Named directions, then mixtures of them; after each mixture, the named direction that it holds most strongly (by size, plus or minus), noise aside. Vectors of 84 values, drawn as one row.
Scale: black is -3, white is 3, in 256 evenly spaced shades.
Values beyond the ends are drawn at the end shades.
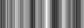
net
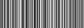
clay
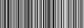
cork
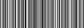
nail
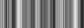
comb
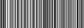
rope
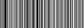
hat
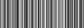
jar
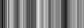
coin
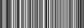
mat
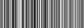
clay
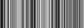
clay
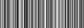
jar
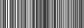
rope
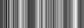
coin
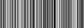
rope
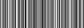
nail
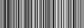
cork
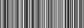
jar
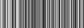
nail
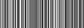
nail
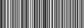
clay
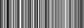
mat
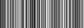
clay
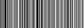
hat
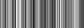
comb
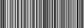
rope
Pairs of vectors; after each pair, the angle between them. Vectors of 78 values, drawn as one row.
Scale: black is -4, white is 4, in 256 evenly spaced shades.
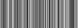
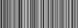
orthogonal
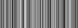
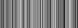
nearly parallel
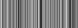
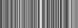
nearly opposite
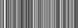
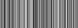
partly opposed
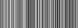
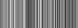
nearly parallel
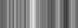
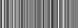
orthogonal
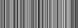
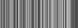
nearly parallel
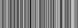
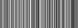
nearly opposite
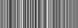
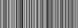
nearly opposite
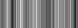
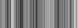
nearly opposite
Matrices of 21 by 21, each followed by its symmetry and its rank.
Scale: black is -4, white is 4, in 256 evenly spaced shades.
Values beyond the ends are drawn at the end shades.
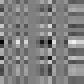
neither, rank one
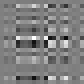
neither, rank one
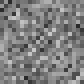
symmetric, full rank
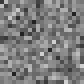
symmetric, full rank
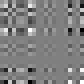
symmetric, rank one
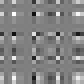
symmetric, rank one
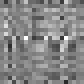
neither, rank three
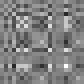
symmetric, rank two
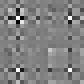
symmetric, rank two
